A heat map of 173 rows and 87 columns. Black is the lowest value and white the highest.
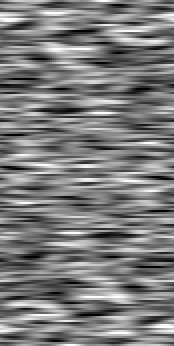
Symmetry: a half turn. Grain: streaks across. Slope: none. Average level on the scale: 50%. Histogram: bell-shaped.
